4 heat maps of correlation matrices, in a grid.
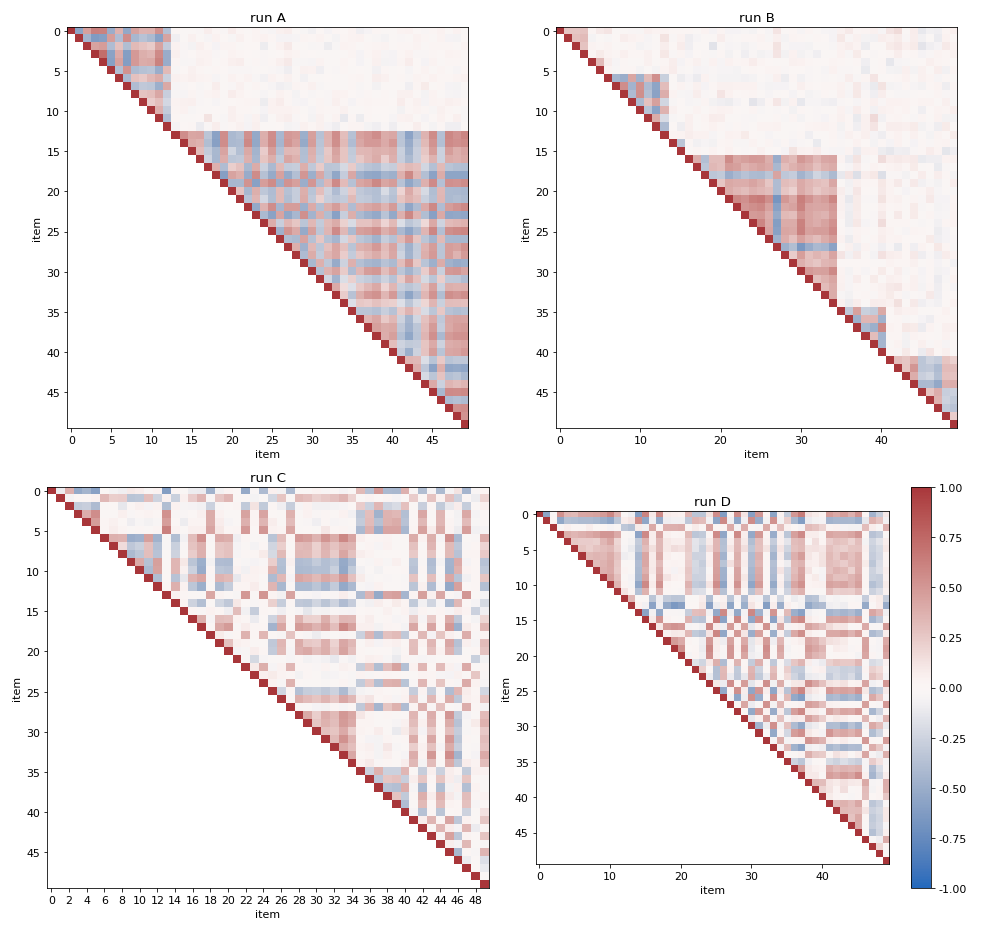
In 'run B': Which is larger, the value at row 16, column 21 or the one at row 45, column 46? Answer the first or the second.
the first
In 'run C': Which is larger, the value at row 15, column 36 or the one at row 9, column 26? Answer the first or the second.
the first
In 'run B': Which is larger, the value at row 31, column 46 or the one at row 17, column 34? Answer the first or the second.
the second
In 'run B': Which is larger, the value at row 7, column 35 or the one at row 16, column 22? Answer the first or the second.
the second
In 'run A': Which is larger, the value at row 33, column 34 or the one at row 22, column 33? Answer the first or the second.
the second
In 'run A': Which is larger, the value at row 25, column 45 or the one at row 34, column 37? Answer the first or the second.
the first
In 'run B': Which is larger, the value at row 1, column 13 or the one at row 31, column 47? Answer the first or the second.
the first
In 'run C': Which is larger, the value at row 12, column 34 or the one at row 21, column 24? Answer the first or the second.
the second
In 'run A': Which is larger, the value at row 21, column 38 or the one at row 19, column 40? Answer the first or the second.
the second
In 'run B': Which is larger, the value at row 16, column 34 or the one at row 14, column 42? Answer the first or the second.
the first
